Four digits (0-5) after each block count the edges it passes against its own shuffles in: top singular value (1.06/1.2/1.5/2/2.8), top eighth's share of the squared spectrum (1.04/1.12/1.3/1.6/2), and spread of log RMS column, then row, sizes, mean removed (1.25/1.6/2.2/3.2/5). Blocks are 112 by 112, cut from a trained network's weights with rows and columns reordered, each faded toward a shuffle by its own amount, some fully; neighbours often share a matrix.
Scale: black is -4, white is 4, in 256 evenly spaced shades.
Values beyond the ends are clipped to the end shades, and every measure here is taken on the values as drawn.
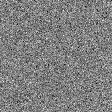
0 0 0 0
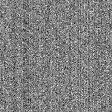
3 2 0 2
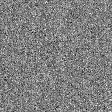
0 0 0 0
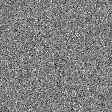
0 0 0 0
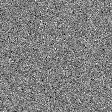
0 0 0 0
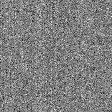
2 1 0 0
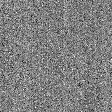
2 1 0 0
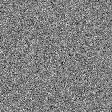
1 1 0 0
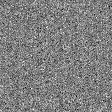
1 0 0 0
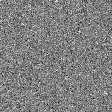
0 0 0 0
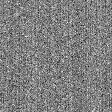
3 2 0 0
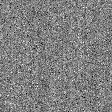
1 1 0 0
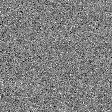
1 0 0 0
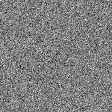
1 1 0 0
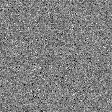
1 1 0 0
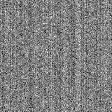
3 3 1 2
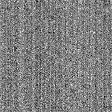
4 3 1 2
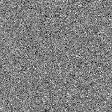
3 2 1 1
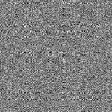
4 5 2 3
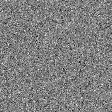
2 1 0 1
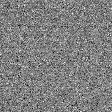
1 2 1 1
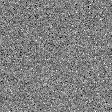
0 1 1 0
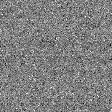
1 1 0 0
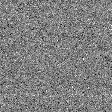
1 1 1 0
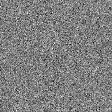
2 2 1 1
